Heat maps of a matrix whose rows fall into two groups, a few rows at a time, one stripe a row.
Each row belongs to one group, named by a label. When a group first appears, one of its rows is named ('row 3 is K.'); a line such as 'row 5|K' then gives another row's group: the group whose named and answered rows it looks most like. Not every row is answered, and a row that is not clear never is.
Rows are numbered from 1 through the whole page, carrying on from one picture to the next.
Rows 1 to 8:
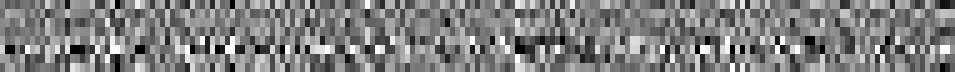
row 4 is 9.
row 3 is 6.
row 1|9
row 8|9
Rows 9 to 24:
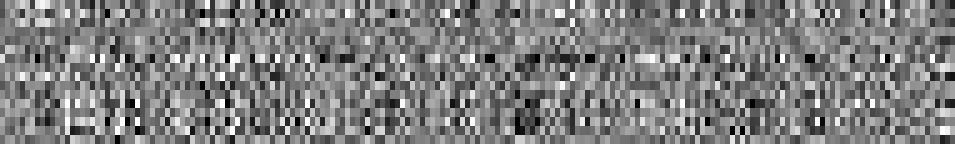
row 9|6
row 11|6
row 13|9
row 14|9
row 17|6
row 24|9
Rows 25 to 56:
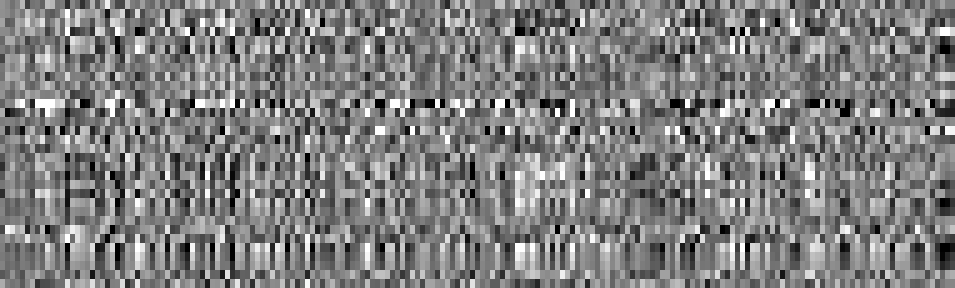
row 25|6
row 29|9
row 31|6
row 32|6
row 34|6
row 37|9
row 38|6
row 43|6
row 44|6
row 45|9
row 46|6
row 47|9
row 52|9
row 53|9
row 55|6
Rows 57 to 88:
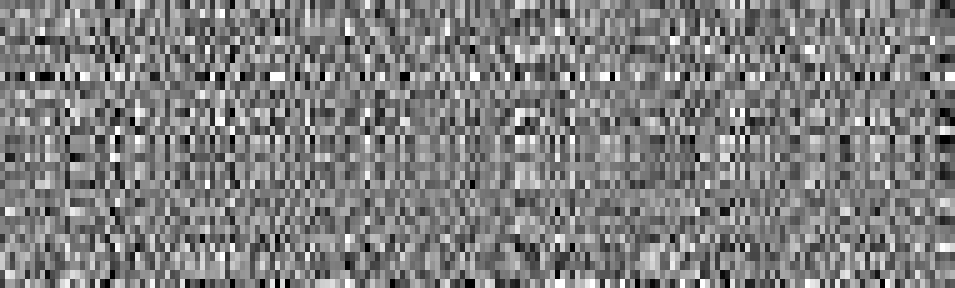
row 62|6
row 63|9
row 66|6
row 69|9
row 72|9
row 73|9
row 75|9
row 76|9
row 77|6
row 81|9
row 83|6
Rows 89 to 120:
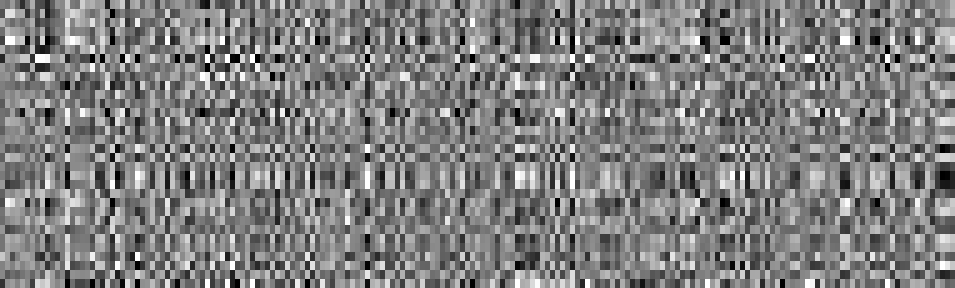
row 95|6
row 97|6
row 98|6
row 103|6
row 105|9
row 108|9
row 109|9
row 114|9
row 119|9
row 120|6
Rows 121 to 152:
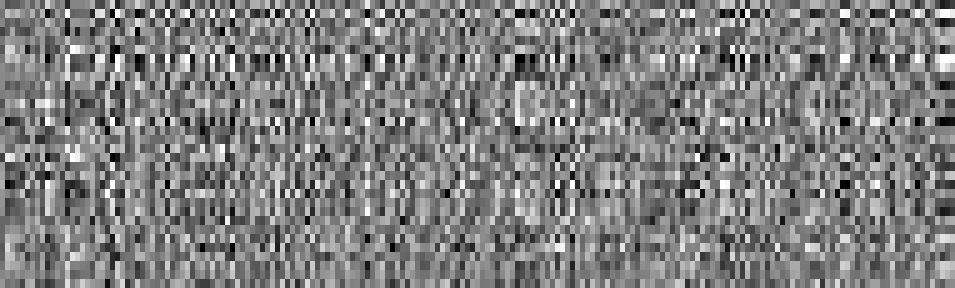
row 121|9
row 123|9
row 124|6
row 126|9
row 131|6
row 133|6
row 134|9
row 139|9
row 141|9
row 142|6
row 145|6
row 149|9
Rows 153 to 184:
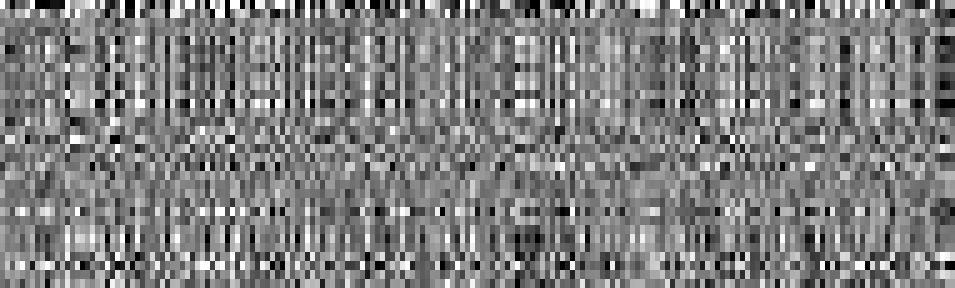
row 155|9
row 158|9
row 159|9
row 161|9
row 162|9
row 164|9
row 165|9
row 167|6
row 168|9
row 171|6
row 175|9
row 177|9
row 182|6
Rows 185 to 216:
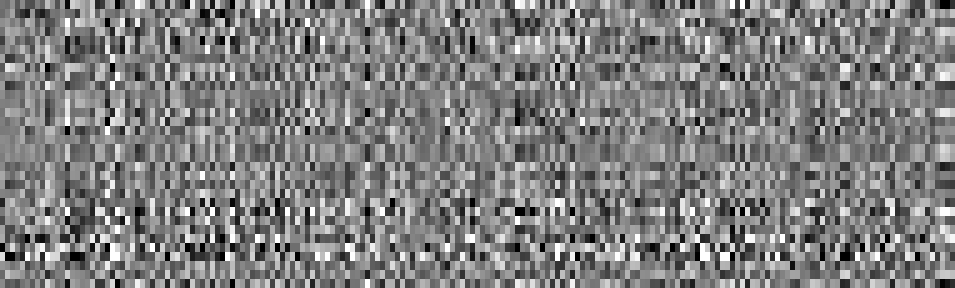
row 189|6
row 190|6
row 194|9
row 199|6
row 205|9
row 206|6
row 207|6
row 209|6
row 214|6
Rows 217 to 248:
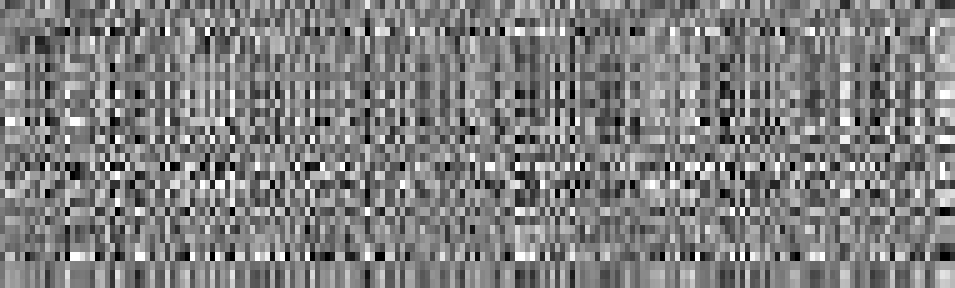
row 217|9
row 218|6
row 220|6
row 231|6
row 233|9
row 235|6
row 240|9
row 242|6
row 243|6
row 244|9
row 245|9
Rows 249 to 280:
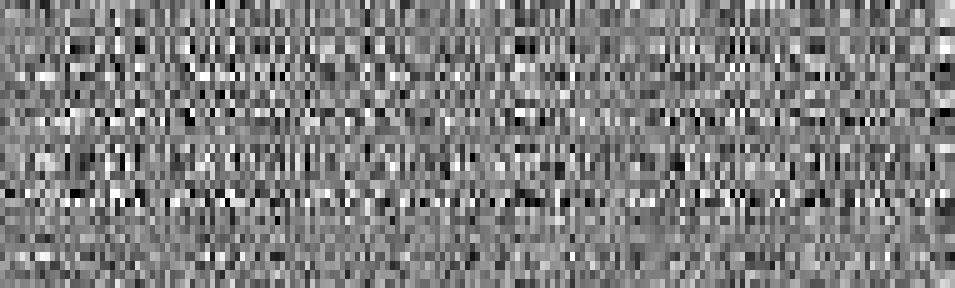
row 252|9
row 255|6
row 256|9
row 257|6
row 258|9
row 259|6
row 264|6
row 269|6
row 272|9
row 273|6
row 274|9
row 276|6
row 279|6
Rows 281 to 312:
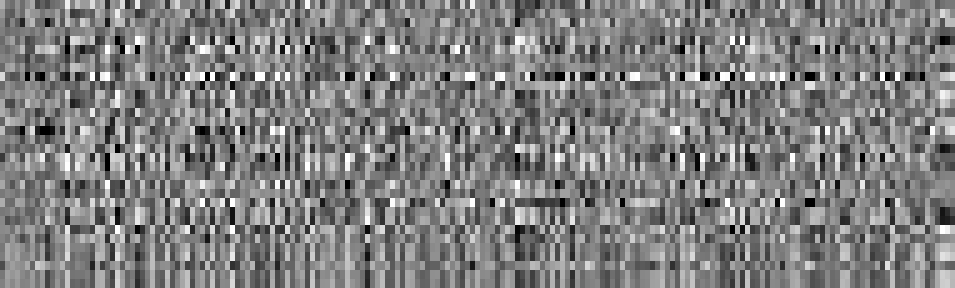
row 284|9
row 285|9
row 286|6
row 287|6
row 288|9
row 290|6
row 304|9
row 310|6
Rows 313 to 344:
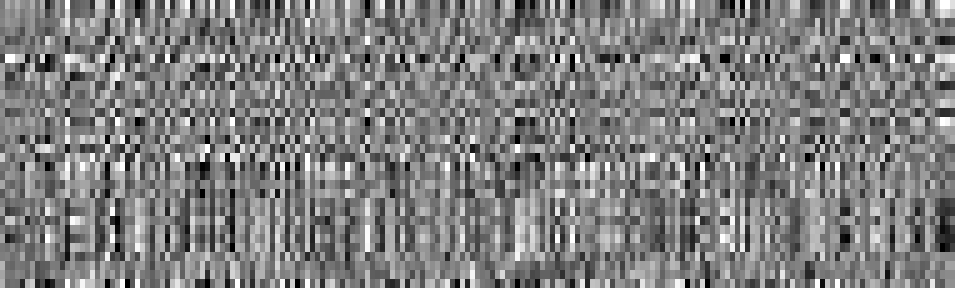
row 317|9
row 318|6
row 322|9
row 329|6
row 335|9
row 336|9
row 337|9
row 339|9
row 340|9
